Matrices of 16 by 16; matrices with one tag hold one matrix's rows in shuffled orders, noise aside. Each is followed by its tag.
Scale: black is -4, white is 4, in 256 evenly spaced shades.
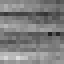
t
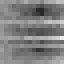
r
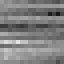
t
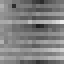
r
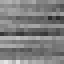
t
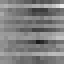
r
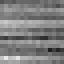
t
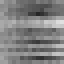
r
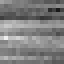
t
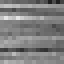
t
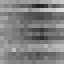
r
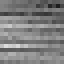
t
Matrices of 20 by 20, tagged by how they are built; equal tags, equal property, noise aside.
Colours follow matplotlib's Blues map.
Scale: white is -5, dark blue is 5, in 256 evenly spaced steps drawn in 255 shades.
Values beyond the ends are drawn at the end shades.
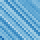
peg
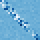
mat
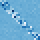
mat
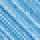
peg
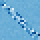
mat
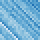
peg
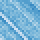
peg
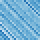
peg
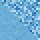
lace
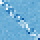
mat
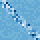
mat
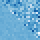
lace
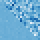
lace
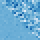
lace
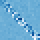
mat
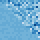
lace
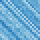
peg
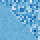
lace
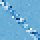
mat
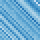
peg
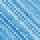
peg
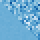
lace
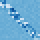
mat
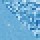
lace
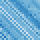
peg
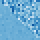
lace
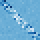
mat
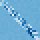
mat
